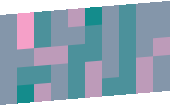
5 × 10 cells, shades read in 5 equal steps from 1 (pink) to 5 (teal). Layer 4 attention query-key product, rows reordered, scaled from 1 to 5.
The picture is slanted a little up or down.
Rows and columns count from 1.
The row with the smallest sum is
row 3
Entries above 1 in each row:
9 9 10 10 10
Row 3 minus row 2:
0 2 -2 -1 1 0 0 0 0 -1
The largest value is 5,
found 2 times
